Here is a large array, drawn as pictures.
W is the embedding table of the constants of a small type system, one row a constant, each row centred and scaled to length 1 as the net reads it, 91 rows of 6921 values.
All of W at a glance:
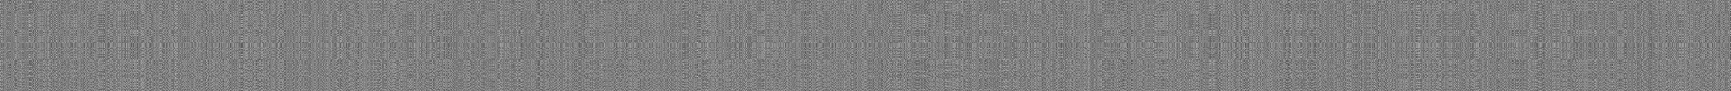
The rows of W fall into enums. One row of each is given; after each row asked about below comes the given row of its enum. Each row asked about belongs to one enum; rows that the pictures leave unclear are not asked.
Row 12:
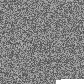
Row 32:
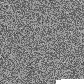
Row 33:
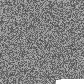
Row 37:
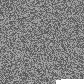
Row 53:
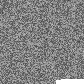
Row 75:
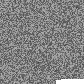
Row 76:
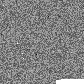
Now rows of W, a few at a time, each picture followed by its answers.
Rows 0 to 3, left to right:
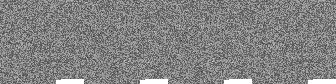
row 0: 12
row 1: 32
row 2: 32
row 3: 12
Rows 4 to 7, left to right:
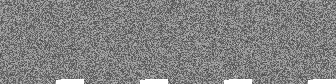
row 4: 33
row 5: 37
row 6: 53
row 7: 33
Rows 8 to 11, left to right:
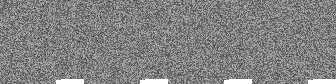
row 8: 53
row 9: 32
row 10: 33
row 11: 37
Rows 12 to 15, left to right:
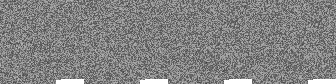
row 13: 37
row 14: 75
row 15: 75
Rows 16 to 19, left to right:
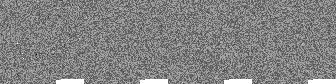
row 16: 76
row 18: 75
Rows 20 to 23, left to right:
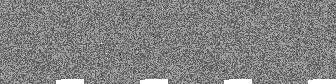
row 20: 75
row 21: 76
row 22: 75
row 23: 53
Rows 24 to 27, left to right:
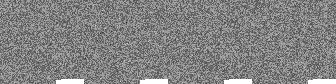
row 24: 75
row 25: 32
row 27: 53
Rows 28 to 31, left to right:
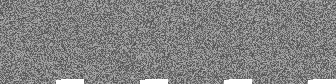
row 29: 75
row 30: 33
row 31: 33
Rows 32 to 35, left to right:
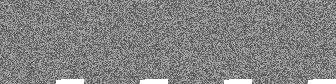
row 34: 37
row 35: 33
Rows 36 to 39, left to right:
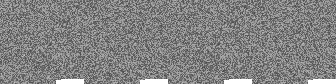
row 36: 75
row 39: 37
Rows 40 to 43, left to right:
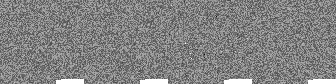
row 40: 75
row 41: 75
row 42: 76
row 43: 37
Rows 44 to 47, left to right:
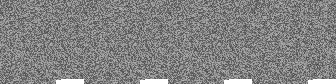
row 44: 37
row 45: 37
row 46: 37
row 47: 53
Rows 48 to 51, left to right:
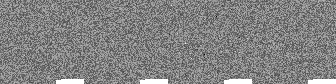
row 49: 37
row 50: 76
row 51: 12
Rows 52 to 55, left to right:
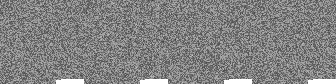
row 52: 37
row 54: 75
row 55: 37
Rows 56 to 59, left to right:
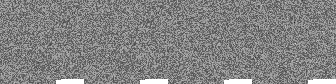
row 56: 75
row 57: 75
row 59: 32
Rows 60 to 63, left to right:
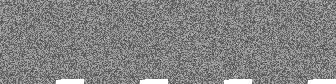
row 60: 33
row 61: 33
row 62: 53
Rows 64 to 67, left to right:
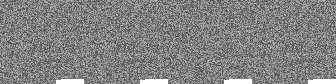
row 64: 12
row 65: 12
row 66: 32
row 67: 12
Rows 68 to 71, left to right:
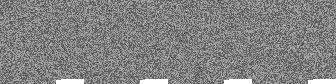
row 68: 37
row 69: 33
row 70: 32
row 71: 75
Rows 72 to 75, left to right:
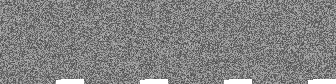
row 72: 33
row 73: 53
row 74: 12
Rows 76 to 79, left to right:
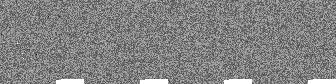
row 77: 12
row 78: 53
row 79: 33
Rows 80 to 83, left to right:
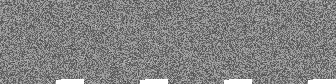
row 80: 33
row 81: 32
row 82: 37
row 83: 33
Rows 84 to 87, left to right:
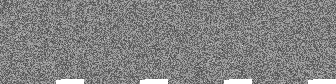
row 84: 53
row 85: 33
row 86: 32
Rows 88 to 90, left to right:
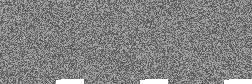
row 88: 33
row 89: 75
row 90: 37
